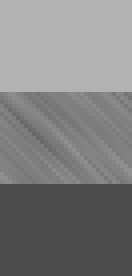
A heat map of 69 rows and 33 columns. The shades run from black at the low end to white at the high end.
The table splits into 3 rows of 1 panel. Panel 1,1: high, flat. Panel 2,1: middling, slanting down to the right, faint in contrast. Panel 3,1: low, flat.
